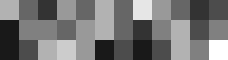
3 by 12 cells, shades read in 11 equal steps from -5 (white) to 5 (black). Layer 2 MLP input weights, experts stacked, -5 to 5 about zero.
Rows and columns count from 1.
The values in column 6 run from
-2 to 4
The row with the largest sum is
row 2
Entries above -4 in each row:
11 12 11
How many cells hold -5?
1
